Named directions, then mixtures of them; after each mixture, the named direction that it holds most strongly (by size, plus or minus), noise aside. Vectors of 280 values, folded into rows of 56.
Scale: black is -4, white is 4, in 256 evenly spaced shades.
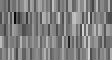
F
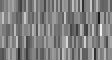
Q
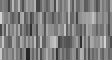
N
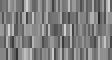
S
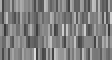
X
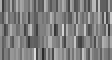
X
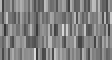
X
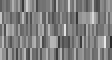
N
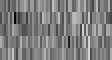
F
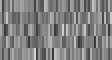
X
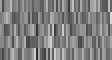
X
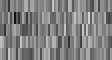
F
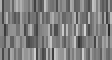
X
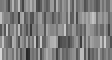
N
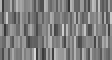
X
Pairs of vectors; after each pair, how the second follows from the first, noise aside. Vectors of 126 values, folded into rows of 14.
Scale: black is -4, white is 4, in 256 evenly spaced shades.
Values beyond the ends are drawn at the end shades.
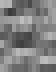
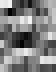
scaled up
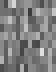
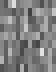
copied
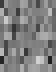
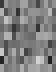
copied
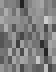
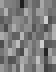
sign-scrambled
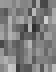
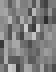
sign-scrambled
